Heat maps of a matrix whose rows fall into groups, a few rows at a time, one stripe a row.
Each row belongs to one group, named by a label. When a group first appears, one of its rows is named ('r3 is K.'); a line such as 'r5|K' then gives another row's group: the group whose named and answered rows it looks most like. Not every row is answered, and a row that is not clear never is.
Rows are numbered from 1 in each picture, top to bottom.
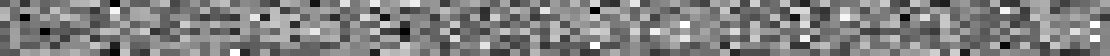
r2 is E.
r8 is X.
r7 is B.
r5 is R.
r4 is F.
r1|B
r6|F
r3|R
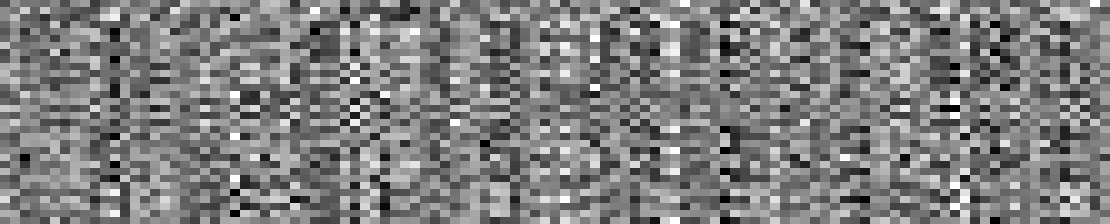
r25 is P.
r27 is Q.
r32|P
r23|R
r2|E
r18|F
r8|P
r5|B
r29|P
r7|P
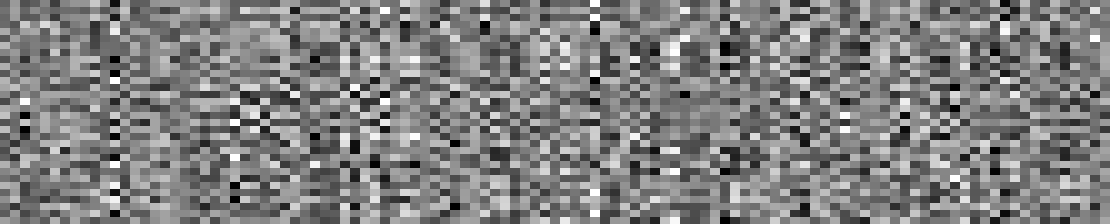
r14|Q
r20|B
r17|R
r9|B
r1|B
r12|E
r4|E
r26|Q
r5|E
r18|X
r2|F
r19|R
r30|Q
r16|F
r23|X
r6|F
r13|F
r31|B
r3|B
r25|P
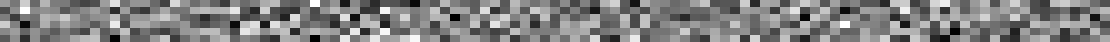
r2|X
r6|B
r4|R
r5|F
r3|Q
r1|E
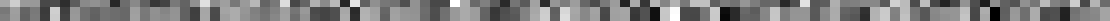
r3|P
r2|P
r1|F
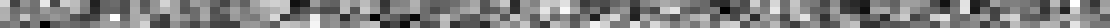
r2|P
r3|E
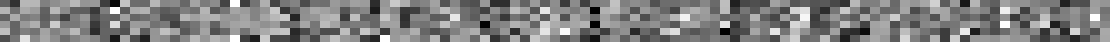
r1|X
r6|X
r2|E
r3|F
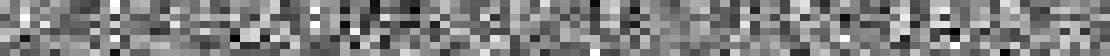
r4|E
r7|Q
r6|R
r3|X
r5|F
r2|E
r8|B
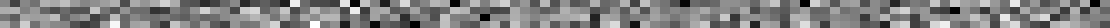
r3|E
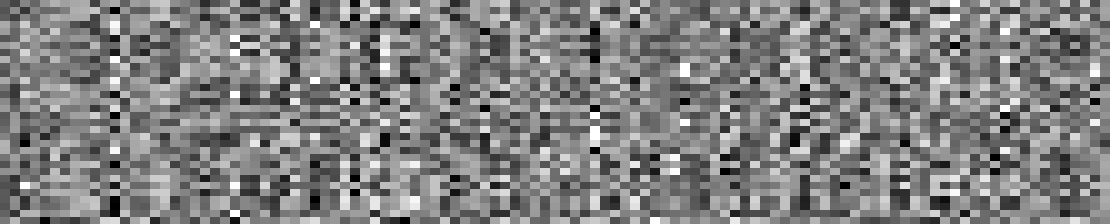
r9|E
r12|E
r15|Q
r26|Q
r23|P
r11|F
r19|B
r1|Q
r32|R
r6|X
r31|X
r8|X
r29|B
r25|P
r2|B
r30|B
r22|E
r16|E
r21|R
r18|F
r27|X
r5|E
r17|B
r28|Q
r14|X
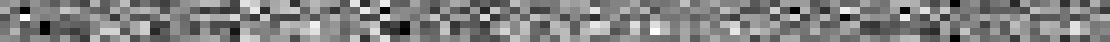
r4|R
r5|R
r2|R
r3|X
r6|F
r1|F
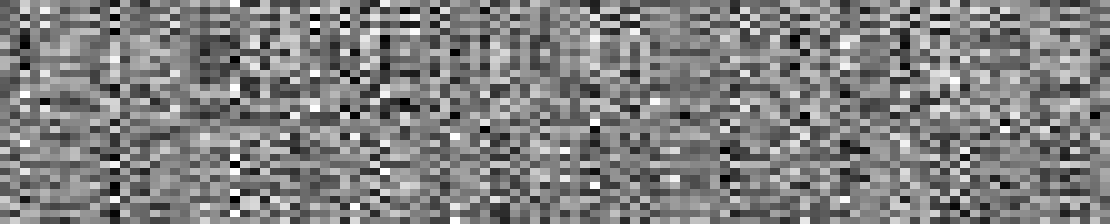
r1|X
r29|R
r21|X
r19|E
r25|X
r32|F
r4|E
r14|X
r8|Q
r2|E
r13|X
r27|B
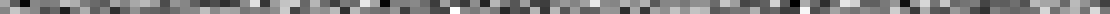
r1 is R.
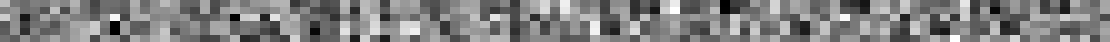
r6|Q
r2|P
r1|P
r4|B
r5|B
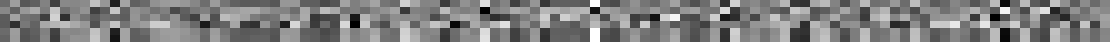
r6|B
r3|P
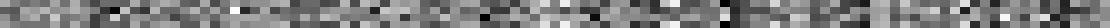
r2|X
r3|E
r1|P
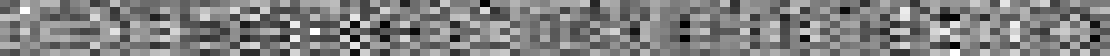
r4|Q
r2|X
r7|F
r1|E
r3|F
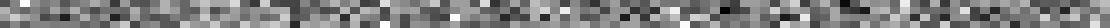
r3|F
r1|X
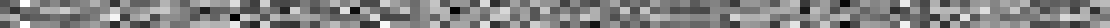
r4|X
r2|Q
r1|X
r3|R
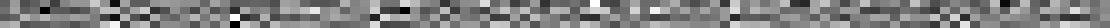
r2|R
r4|R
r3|X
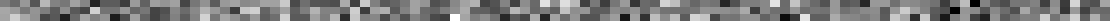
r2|F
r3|F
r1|P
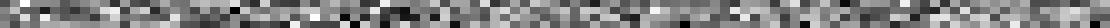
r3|E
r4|Q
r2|R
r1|X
